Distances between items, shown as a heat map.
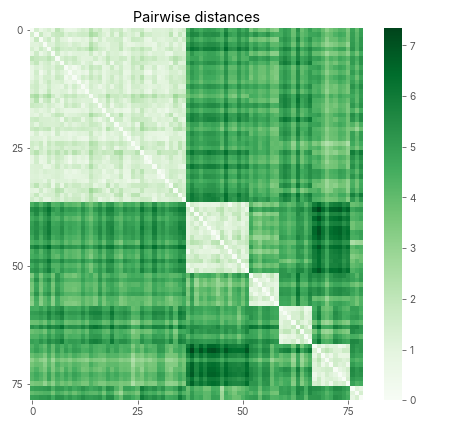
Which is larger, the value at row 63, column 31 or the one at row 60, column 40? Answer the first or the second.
the first
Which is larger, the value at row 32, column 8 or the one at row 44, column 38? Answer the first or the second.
the second
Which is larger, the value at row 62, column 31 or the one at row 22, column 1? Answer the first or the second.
the first
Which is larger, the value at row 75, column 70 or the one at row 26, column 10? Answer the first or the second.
the second
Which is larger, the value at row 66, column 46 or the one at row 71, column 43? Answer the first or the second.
the second
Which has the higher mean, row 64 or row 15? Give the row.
64
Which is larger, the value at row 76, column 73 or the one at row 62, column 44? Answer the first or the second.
the first
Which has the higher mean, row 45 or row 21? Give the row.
45
